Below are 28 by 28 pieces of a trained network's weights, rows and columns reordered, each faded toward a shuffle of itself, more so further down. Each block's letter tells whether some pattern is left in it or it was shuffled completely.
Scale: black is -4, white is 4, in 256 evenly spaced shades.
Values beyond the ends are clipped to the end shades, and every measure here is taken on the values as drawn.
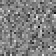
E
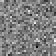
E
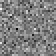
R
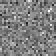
R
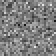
R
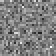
E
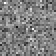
R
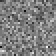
R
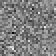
E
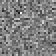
E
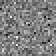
R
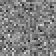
R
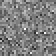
R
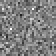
R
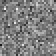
R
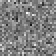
R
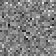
R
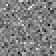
R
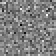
R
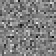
E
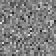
E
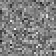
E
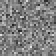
R
